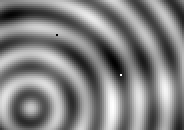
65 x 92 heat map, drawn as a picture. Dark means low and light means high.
The ninth with the lowest average is the centre. Neither half mirrors the other. Two lone cells stand out: one far higher and one far lower than their neighbours. Concentric rings centre on the bottom left.
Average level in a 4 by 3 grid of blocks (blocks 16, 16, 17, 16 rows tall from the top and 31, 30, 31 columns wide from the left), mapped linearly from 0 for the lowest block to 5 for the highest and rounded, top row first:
1 5 2 / 4 0 1 / 5 2 4 / 3 5 3
